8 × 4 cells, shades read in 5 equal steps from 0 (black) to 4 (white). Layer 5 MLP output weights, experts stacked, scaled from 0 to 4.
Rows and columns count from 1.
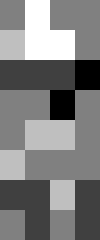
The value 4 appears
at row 1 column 2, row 2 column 2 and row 2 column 3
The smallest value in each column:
1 1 0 0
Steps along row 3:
same same down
